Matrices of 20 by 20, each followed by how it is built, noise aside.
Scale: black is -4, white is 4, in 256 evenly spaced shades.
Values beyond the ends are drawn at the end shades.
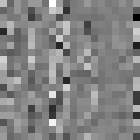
uneven columns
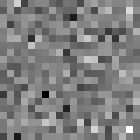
noise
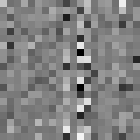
uneven columns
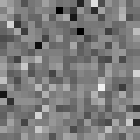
noise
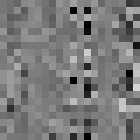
uneven columns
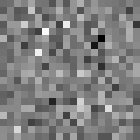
noise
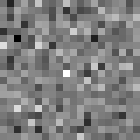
noise
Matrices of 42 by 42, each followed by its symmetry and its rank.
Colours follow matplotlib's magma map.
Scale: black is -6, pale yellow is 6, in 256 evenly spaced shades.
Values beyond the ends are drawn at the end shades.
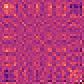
symmetric, rank three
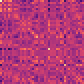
symmetric, rank three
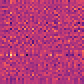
neither, rank five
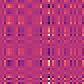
neither, rank one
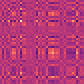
symmetric, rank two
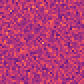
symmetric, full rank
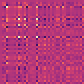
symmetric, rank two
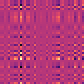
neither, rank one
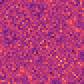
symmetric, full rank
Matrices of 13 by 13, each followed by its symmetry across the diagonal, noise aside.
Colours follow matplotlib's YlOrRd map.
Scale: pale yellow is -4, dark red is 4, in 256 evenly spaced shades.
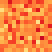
antisymmetric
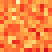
neither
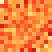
symmetric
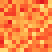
symmetric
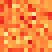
neither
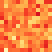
neither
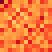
symmetric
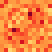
symmetric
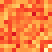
symmetric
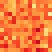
neither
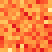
symmetric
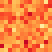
antisymmetric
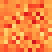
antisymmetric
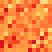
antisymmetric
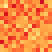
symmetric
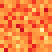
neither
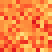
antisymmetric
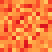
symmetric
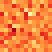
antisymmetric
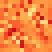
antisymmetric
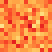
neither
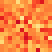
antisymmetric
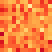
neither
